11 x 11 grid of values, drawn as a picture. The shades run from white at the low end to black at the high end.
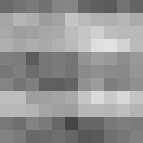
Streaks run across, left to right. The middle right is the smoothest part. Stripes running across repeat 2 times from top to bottom. Overall the values sit about 40% of the way up the scale.
